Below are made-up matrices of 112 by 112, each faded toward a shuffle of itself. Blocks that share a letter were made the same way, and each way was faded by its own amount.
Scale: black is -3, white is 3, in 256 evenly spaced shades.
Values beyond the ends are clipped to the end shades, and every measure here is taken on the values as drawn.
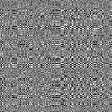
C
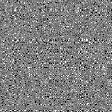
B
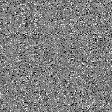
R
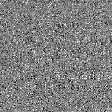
R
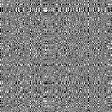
C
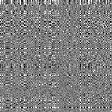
C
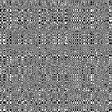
C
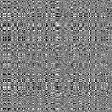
C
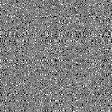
B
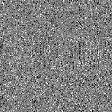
R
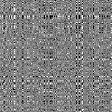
C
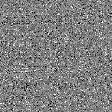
R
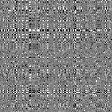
C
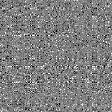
B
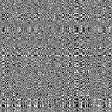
C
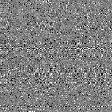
B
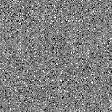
R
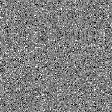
R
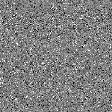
R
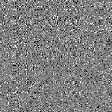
B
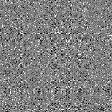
B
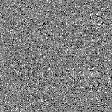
R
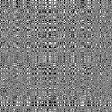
C
